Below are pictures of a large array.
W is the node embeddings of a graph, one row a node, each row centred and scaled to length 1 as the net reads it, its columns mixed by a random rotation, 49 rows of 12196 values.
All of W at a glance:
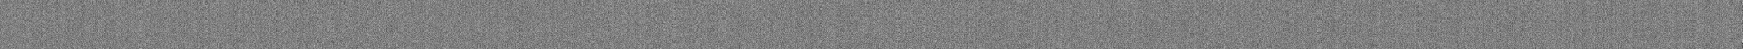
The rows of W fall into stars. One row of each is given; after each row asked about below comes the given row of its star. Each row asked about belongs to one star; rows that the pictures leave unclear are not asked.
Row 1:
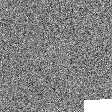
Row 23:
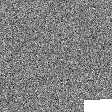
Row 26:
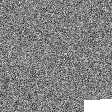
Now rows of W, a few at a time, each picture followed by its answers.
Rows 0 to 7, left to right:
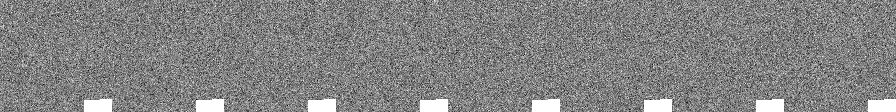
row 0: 1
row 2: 1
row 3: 23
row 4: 1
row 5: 26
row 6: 23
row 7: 23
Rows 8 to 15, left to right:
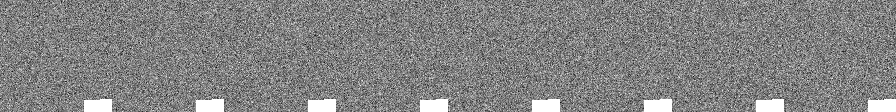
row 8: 1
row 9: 1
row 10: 23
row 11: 26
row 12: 26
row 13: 26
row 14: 23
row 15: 23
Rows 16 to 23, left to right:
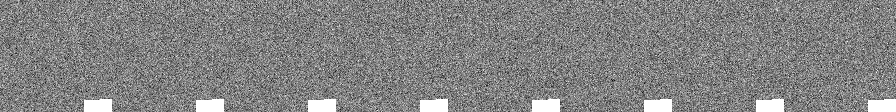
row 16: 23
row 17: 1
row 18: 1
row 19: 1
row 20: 26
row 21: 26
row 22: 26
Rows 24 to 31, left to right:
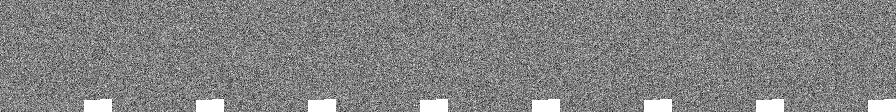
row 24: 1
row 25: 26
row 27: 1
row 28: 26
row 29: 26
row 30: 26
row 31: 26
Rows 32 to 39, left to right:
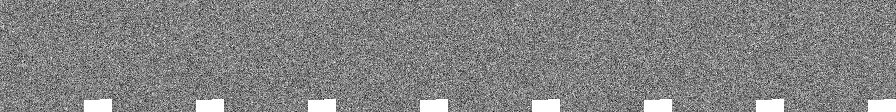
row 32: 1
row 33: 23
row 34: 23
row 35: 26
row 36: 23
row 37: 26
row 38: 1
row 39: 26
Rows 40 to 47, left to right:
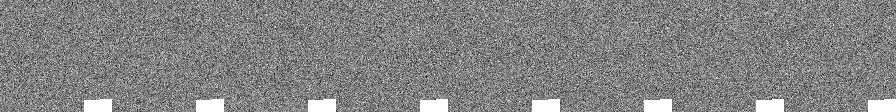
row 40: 1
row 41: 1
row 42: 1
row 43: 23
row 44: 23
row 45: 23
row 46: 23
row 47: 23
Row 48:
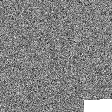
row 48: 26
